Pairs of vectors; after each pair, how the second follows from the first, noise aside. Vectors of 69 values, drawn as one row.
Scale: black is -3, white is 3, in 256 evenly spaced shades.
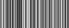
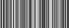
shuffled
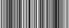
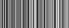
shuffled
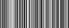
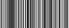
negated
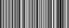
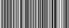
negated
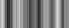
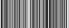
shuffled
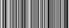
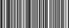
negated
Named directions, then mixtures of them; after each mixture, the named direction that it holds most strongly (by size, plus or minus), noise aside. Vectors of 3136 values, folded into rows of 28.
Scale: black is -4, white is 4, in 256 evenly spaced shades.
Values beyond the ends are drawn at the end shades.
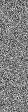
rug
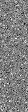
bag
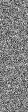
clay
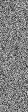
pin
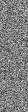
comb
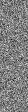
rug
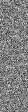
clay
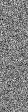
clay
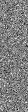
bag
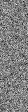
clay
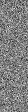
rug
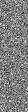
bag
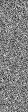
rug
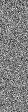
rug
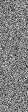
pin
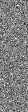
bag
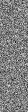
clay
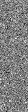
bag
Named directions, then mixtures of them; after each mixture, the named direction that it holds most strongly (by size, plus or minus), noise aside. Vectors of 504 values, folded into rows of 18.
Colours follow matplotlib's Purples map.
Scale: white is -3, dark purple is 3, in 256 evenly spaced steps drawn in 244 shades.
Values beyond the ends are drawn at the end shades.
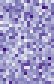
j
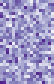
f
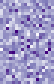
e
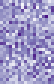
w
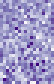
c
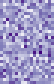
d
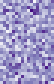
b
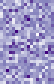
e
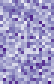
j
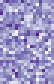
e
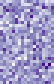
j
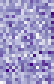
f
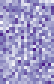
j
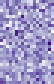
f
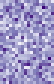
j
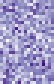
c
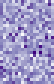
d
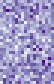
b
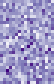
c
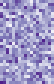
f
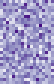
d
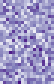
b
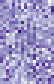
w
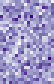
j
